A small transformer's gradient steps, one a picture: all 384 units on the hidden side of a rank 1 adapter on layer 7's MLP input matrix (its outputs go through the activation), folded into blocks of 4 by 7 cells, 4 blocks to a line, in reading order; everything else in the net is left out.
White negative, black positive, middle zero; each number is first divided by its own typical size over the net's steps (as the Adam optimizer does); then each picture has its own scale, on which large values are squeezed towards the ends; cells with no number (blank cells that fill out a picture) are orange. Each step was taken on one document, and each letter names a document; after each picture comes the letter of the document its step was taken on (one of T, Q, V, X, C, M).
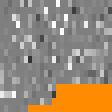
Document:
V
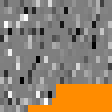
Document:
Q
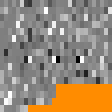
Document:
V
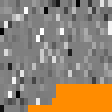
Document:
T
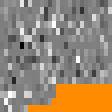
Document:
V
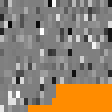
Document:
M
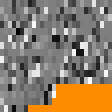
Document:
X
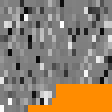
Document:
Q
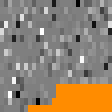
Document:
T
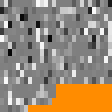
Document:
M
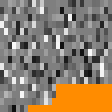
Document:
X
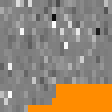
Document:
V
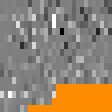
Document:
V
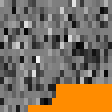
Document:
X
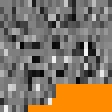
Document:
X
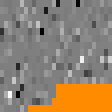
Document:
T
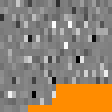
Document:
V
